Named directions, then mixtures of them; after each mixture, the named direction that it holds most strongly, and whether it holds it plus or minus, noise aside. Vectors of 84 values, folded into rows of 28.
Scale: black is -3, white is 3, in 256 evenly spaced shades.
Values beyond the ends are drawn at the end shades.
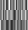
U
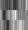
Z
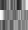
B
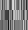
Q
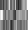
B, plus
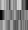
B, minus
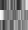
B, plus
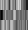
B, minus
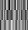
U, minus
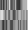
B, plus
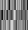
U, minus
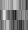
Z, minus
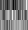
Z, plus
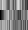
B, minus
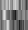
Z, minus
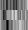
Z, plus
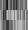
Z, plus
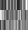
B, plus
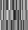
U, plus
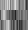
Z, minus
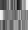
B, plus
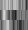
Z, minus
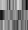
B, minus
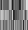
Q, minus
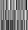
U, plus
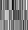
Q, minus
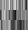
Z, minus
